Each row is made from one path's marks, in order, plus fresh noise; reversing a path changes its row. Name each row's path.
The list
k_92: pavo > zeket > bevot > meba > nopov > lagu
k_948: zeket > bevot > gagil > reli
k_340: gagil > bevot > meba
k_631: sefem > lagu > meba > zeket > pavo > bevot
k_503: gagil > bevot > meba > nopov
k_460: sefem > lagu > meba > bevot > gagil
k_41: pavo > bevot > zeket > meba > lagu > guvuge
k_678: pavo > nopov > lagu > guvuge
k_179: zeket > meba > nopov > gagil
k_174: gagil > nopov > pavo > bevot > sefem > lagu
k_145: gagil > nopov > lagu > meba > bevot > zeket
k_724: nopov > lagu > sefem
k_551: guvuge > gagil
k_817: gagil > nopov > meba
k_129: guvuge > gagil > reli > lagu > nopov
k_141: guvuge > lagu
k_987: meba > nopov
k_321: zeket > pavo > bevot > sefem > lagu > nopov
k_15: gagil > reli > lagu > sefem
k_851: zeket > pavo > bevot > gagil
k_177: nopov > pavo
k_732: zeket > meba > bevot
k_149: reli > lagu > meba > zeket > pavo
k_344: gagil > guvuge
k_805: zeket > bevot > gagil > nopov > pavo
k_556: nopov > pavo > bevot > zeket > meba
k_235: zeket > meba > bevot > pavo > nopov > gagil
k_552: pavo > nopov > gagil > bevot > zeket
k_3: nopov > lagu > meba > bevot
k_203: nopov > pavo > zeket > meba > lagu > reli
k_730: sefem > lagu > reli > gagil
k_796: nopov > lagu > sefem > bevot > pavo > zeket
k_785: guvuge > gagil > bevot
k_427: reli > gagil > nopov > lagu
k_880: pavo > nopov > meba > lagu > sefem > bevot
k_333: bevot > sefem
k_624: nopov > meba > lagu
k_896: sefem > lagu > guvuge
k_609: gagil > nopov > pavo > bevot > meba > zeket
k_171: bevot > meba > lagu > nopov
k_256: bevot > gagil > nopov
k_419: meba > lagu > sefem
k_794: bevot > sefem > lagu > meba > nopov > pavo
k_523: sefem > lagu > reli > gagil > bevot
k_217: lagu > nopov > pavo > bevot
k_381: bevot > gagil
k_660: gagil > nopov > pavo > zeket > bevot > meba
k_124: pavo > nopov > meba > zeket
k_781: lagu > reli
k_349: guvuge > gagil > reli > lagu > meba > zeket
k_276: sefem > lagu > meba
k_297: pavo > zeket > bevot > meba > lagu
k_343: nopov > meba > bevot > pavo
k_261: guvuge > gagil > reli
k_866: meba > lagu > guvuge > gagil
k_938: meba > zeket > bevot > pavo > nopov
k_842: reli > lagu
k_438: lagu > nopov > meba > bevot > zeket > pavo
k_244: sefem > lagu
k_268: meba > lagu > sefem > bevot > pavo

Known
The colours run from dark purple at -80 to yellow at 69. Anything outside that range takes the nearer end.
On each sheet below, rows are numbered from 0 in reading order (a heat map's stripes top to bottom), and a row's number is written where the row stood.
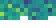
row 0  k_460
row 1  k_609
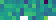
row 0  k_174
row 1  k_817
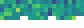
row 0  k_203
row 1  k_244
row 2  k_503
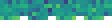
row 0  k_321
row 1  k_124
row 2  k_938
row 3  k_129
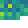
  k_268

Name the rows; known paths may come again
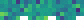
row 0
k_660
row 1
k_256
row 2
k_124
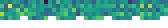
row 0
k_851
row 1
k_817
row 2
k_842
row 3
k_321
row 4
k_149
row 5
k_268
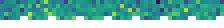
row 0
k_609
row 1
k_523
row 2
k_938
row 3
k_129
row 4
k_460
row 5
k_556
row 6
k_203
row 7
k_174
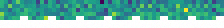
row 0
k_880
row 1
k_503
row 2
k_552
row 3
k_276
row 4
k_340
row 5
k_805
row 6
k_730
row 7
k_794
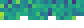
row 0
k_217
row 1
k_244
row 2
k_987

